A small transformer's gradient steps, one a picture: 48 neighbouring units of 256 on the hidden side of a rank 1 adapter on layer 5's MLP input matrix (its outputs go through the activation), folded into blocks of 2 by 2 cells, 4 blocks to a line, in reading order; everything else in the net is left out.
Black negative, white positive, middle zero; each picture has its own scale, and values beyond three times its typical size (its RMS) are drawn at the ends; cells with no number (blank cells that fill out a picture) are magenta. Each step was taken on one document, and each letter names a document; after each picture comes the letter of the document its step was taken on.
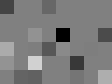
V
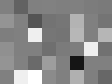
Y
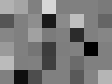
Y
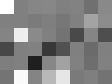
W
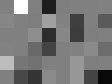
Y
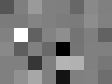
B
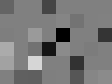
V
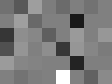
B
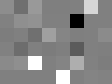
B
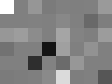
W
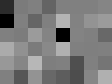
V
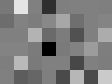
Y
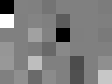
V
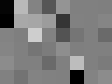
V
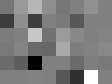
B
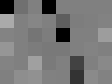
V
